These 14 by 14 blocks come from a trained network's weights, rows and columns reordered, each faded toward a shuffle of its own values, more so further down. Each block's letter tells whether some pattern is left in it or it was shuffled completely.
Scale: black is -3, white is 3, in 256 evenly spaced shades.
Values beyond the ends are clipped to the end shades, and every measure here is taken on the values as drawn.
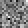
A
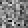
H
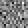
H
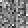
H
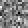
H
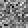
A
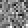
A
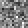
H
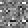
H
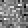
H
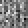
H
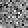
A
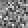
A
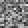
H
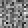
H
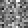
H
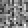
H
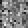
H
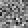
A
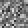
H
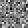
A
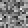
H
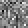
H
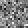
A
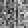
H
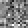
H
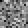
A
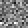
H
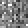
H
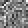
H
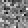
A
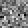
A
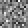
A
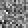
A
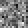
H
